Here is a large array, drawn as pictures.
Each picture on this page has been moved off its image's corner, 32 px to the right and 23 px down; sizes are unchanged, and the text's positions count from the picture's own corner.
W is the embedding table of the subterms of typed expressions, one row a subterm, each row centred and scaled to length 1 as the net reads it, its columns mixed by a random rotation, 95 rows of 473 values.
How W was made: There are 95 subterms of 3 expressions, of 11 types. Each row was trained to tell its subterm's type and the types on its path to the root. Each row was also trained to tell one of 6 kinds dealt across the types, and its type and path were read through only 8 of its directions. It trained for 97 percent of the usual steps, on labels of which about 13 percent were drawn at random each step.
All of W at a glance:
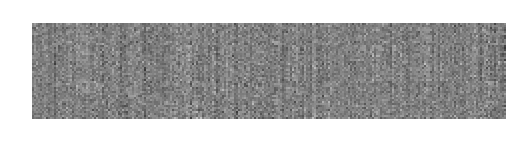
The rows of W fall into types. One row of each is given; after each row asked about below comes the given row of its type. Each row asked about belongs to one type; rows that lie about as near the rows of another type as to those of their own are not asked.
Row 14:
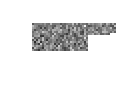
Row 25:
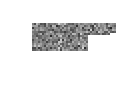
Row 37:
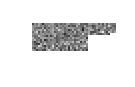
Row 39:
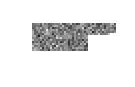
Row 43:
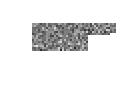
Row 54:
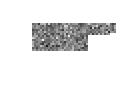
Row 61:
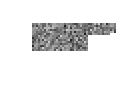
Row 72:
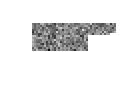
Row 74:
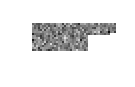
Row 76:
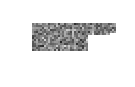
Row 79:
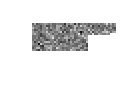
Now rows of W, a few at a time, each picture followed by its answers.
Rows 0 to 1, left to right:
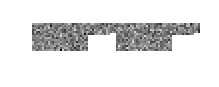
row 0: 61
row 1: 61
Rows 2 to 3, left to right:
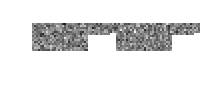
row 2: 39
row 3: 25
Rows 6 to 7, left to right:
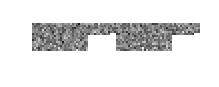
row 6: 74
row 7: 43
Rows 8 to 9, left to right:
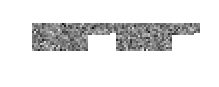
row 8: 61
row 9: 43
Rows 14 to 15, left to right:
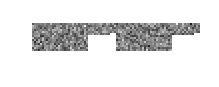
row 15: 43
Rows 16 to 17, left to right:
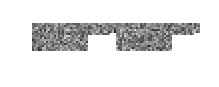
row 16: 74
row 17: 37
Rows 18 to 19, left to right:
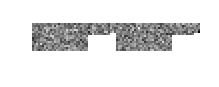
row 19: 74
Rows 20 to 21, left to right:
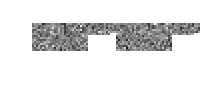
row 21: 76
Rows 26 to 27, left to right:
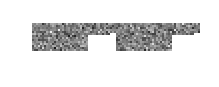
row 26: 25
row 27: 43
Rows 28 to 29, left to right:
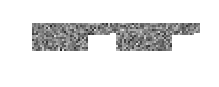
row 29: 37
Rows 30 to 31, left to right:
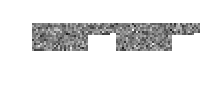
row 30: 43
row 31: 14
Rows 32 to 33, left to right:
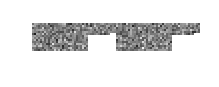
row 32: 14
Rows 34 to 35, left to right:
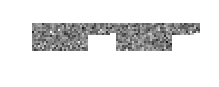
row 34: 25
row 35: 79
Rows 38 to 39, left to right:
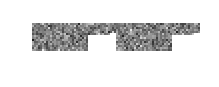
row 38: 74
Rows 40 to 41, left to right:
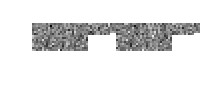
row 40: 14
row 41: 14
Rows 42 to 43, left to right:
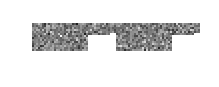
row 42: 61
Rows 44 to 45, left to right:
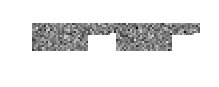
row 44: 74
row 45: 74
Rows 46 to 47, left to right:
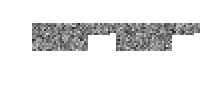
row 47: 54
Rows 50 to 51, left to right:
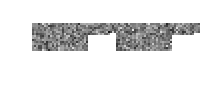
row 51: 54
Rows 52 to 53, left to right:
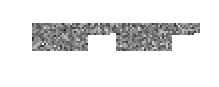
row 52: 61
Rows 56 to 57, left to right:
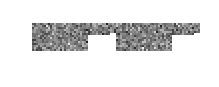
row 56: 43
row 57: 43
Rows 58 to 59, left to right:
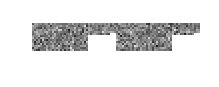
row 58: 14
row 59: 39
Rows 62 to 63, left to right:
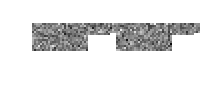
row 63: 76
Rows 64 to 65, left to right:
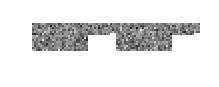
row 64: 14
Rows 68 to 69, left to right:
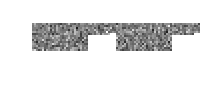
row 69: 14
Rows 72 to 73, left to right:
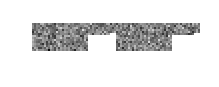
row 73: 72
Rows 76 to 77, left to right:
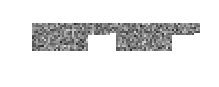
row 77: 25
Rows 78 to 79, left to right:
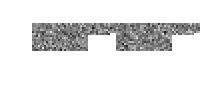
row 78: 25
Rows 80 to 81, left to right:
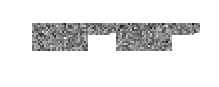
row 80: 39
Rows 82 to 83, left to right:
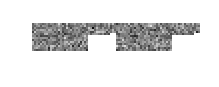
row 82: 72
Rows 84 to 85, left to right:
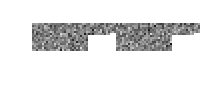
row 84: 61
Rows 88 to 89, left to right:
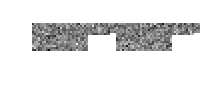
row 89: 79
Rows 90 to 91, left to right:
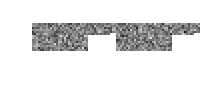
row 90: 72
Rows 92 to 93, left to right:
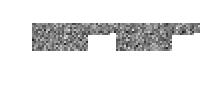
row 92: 74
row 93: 54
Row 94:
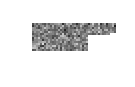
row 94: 61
